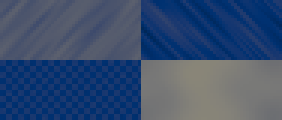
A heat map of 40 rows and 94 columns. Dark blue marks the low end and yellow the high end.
It is made of 2 by 2 panels. Panel 1,1: low, slanting up to the right, faint in contrast. Panel 1,2: very low, slanting down to the right, faint in contrast. Panel 2,1: very low, checkered, faint in contrast. Panel 2,2: middling, smooth, faint in contrast.
